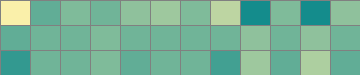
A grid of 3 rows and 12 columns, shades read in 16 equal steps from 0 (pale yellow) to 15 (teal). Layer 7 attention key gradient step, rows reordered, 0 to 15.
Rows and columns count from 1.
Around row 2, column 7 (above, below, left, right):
8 9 9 9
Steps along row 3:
down same down up down same up down up down up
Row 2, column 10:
9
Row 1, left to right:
0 10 8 9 7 6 8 4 15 8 15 7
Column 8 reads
4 9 12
